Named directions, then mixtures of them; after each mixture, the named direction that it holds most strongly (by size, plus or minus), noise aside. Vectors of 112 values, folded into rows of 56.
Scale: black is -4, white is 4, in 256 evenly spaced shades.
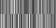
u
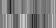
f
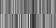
u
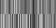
u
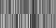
u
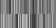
u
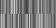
u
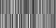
u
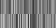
u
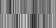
f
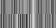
u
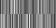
u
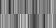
f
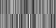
u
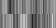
f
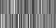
u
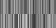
u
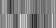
f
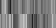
f
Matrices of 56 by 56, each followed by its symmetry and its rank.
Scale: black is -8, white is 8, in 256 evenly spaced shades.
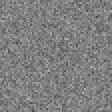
neither, full rank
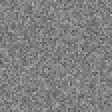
neither, full rank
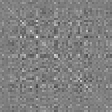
symmetric, rank five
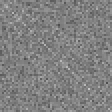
symmetric, full rank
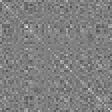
symmetric, rank five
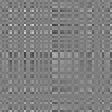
symmetric, rank two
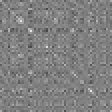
symmetric, rank five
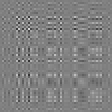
symmetric, rank two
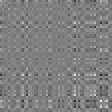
symmetric, rank two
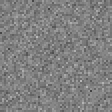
symmetric, full rank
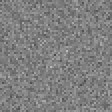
symmetric, full rank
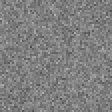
neither, full rank
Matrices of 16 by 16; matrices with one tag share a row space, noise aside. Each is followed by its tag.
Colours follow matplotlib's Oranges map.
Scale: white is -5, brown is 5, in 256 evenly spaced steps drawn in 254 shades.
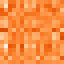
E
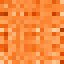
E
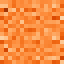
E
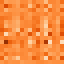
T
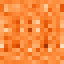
T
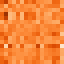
E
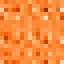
T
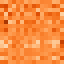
E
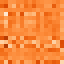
E
